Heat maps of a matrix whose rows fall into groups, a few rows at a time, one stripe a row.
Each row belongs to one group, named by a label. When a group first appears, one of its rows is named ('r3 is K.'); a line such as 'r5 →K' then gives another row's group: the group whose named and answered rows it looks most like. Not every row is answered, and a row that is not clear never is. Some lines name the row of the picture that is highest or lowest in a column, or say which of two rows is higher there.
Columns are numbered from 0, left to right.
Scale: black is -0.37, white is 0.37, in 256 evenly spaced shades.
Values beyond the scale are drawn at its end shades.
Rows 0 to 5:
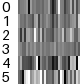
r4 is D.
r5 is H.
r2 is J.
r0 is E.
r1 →D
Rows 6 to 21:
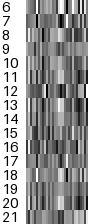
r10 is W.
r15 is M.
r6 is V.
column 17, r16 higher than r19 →No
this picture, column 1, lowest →21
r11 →W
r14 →W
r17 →E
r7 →E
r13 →W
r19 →W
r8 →W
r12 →D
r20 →W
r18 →V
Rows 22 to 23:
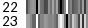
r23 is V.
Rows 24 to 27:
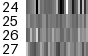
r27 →J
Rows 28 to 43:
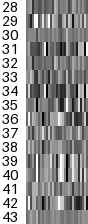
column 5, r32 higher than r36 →No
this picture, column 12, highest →39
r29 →H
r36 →W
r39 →V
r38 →W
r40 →V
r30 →E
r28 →M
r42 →W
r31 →D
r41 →H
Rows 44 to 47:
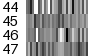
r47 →W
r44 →H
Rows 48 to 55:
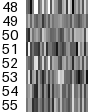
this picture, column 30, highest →50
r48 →H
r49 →W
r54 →M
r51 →D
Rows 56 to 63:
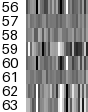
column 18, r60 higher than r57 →No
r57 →D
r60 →E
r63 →V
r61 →D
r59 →W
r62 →V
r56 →E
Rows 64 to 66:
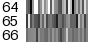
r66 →E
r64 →H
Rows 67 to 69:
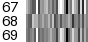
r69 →V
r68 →H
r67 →V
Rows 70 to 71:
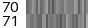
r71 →D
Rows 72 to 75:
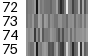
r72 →E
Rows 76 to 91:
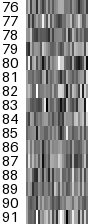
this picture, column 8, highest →77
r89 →M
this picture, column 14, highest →89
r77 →J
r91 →V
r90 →J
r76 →W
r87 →W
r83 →D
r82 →V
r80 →W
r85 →E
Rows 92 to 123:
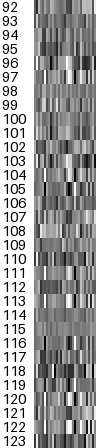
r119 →E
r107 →J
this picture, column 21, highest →108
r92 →J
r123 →D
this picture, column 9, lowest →119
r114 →D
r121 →J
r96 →W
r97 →V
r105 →E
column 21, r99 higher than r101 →Yes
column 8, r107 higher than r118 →Yes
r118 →D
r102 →J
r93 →D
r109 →M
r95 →M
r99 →H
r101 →W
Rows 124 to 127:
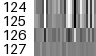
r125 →V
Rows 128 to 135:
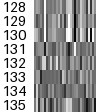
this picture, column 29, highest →130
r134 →D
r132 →H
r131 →E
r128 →V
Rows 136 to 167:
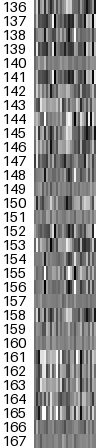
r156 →E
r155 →V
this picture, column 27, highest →144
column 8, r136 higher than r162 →No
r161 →H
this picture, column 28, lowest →144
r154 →E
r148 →E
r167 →M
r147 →D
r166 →D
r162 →H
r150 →J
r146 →W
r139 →D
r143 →H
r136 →W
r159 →M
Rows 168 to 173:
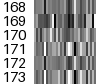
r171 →V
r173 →V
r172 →E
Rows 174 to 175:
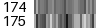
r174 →D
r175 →J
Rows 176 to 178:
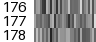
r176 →M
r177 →D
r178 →W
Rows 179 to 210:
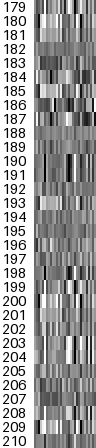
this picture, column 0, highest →204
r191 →E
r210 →E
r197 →M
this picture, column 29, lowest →186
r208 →V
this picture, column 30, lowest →187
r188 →M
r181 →H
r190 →E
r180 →H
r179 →V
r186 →D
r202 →H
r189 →W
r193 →H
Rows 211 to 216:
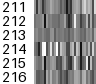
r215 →E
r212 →E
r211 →J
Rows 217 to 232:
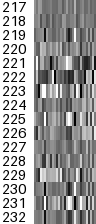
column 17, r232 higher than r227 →No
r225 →V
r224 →J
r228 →M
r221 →W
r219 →E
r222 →D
